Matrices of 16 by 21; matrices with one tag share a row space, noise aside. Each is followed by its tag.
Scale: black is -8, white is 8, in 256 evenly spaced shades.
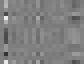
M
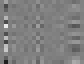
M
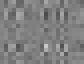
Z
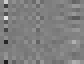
M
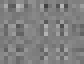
Z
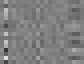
M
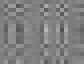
Z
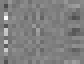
M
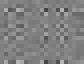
Z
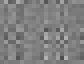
Z
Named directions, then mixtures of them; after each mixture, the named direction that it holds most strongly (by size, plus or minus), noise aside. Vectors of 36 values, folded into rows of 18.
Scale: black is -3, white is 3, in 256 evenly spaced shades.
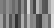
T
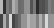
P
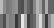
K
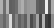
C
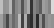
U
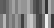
K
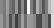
T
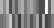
C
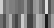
K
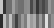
P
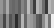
T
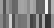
C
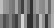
K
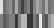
K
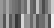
T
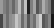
T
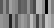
C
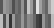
T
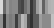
K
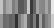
U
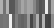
C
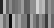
P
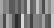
T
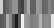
K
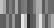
K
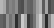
K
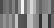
K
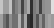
U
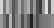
U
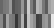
T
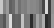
C
